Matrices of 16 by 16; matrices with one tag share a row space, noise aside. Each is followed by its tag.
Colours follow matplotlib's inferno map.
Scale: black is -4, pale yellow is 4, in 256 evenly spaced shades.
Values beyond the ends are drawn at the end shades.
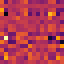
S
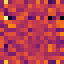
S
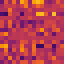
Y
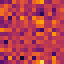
Y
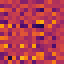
Y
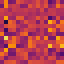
S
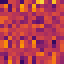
Y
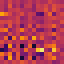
Y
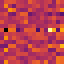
S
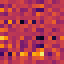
Y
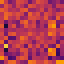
S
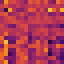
S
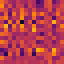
Y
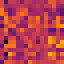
S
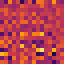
Y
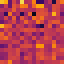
Y
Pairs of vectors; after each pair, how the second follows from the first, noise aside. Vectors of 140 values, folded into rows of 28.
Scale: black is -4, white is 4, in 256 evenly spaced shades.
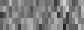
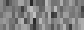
wrapped around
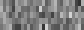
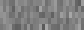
shrunk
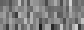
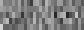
wrapped around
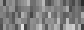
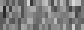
wrapped around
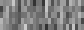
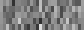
wrapped around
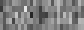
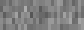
shrunk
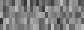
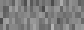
shrunk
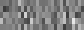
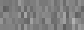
shrunk
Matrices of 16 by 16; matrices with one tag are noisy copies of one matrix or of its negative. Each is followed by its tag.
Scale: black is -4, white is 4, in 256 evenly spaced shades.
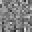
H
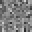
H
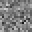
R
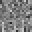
H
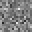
R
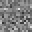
R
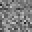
R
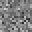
R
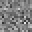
R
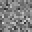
R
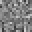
H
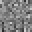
H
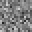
R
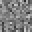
H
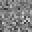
R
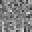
H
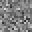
R
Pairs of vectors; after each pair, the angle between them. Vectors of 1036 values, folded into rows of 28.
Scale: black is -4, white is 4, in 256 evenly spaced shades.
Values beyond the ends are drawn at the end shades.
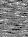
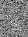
partly opposed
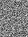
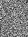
partly opposed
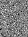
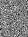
nearly parallel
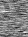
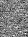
partly opposed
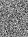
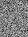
partly opposed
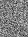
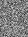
partly opposed
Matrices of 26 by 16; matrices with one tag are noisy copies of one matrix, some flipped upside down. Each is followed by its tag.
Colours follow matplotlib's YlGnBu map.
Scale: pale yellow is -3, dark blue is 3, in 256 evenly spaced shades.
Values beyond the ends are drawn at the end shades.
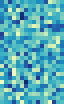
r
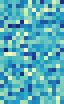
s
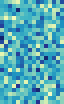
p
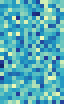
p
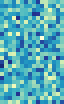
p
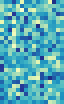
r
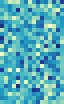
p
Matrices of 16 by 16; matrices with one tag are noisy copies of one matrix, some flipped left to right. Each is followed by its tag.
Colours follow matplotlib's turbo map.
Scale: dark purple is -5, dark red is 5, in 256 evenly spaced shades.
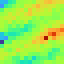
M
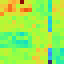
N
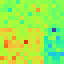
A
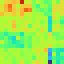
N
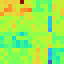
N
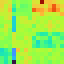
N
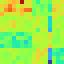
N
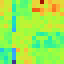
N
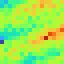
M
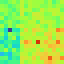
A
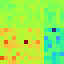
A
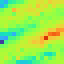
M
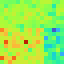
A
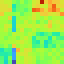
N
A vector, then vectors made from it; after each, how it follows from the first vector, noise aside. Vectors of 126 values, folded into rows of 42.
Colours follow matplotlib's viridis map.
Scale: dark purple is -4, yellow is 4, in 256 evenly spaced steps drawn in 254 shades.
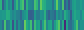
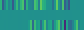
partly zeroed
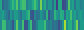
sign-scrambled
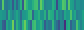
sign-scrambled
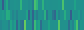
partly zeroed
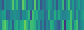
sign-scrambled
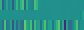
partly zeroed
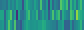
wrapped around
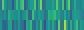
sign-scrambled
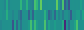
partly zeroed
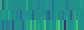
partly zeroed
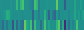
partly zeroed
